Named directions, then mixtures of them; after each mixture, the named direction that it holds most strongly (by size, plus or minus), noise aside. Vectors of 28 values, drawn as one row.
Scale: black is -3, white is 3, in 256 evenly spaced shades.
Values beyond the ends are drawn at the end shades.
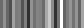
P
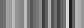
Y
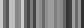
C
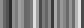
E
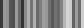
C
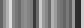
E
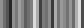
E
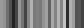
Y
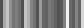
C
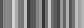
Y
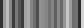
C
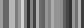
C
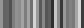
E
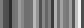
E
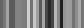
P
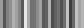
Y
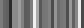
E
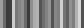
E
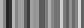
E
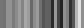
Y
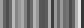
E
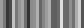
E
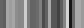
Y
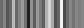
P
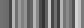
E
